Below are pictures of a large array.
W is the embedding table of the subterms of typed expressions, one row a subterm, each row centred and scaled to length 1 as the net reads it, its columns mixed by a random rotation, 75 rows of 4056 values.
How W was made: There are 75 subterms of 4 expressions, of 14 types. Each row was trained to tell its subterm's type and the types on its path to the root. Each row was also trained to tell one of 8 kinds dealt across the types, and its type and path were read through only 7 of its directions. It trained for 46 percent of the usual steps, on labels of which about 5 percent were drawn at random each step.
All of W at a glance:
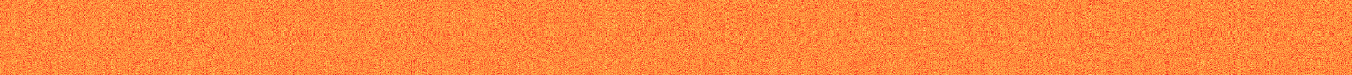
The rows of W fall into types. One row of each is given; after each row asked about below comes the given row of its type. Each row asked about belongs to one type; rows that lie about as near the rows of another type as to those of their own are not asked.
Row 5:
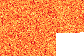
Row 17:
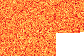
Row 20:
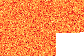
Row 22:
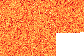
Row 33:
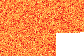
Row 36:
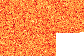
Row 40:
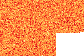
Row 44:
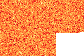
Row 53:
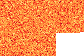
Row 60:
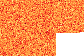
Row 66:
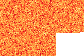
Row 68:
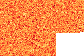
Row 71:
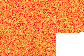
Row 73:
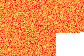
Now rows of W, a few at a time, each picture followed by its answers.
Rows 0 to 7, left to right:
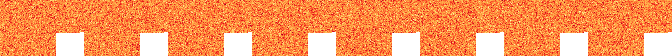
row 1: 33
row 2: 40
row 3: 60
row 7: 68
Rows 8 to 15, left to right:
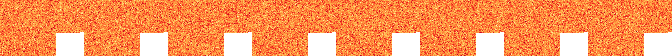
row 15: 68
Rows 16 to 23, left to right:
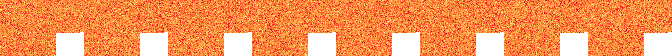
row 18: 53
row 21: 40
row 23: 73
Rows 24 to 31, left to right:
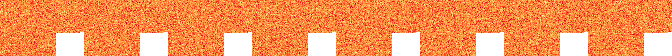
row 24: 5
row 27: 5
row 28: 36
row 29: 71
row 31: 60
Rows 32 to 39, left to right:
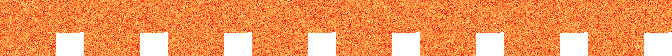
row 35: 66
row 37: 22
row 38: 5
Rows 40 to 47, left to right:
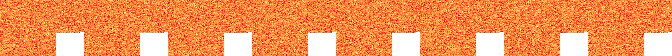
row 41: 71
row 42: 40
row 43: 17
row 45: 60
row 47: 66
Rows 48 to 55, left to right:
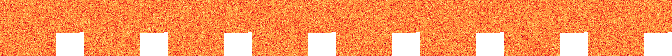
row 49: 53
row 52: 17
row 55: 73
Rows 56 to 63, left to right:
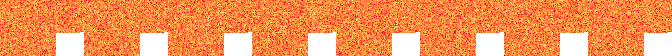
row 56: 66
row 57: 22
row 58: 36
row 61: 71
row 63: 71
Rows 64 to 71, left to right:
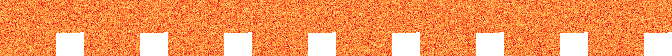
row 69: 36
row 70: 5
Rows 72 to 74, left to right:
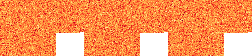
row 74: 40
